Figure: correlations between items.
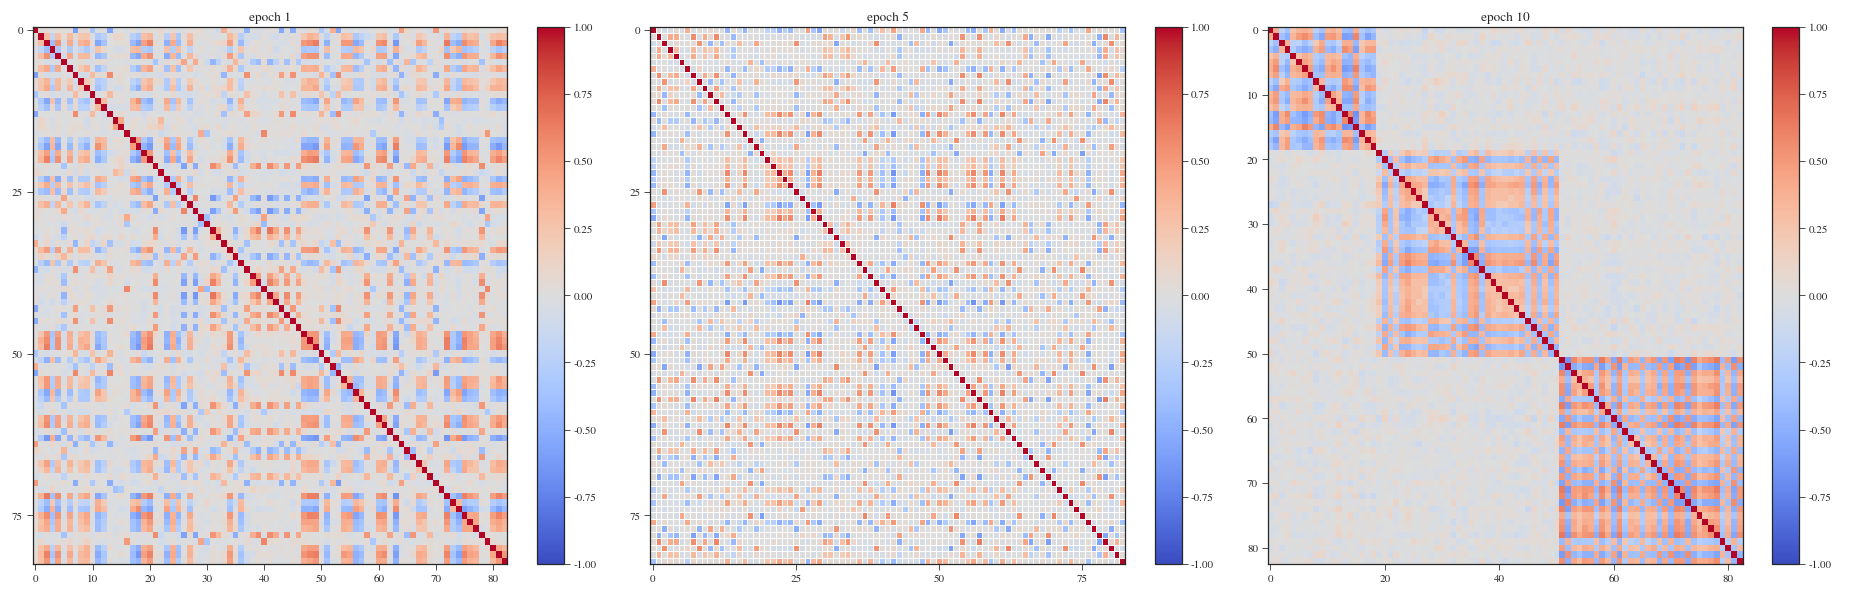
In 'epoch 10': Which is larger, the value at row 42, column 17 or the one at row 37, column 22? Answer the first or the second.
the second
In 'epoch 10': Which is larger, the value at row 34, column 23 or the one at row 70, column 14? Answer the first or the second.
the second
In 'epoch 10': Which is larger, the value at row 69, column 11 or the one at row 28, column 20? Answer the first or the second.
the second
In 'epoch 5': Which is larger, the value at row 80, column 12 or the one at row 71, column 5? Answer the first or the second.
the second
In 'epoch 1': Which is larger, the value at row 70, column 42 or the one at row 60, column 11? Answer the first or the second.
the first
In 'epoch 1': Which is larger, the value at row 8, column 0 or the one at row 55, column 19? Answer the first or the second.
the second
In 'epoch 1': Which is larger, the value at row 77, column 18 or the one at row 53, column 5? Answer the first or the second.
the second
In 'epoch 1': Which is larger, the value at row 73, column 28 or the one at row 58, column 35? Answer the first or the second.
the first
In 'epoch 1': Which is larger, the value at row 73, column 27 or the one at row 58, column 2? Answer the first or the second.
the second
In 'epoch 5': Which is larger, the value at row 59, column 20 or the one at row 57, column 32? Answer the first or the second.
the second
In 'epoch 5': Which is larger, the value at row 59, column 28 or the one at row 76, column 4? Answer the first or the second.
the second
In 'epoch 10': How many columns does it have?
83
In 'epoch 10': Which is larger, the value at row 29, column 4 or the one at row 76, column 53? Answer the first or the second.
the second
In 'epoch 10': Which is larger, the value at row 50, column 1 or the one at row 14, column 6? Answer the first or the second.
the first
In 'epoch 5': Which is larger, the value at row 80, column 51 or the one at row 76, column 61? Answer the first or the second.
the first
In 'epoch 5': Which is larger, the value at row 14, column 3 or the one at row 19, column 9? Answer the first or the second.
the second
